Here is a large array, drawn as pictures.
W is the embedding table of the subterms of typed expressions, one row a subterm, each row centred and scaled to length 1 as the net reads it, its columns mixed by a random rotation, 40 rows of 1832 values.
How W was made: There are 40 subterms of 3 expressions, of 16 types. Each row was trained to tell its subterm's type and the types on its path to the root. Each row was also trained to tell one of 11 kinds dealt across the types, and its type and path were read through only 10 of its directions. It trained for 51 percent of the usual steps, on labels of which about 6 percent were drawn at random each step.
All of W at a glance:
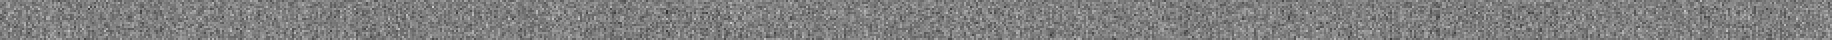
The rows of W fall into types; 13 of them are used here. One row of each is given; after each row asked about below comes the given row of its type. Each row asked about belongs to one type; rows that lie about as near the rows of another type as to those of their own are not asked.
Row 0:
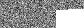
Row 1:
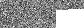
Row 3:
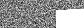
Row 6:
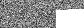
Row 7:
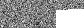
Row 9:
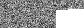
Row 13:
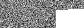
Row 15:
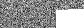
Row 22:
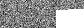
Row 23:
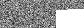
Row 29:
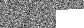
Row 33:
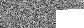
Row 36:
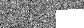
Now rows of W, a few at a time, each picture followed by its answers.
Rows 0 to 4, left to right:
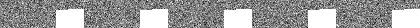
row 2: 7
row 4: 7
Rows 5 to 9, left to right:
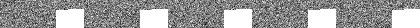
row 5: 3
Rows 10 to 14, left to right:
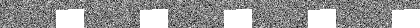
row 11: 22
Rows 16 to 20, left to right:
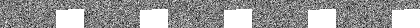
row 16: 6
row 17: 22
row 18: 6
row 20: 6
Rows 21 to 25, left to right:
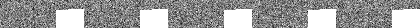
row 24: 36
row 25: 22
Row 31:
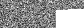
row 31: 15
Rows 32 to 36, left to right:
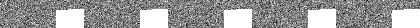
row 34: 15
